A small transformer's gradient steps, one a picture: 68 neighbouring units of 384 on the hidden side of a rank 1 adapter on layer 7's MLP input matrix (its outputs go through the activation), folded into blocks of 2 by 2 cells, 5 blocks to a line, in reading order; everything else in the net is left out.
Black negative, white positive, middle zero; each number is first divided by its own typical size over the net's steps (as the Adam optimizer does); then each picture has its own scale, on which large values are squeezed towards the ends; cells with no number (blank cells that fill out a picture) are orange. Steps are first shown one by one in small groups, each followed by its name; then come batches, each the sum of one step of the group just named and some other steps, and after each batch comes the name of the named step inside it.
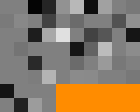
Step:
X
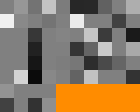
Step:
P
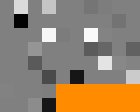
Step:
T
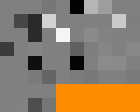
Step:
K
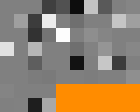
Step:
K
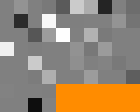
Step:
T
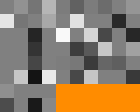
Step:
P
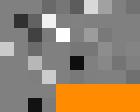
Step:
K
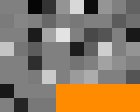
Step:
X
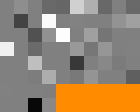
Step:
T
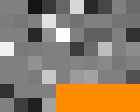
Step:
X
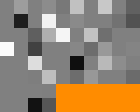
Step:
T
